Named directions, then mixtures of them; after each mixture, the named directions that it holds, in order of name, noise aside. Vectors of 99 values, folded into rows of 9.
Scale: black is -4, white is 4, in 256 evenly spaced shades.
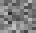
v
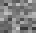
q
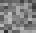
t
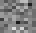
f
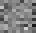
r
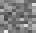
q, r, t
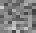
r, v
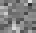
f, q, v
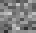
q, t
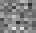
f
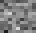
q, t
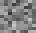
v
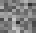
f, q, r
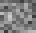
t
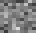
q, t, v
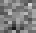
f, v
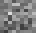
q, v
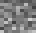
r, t, v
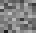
q, r, t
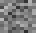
f, r, v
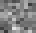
f, q, t
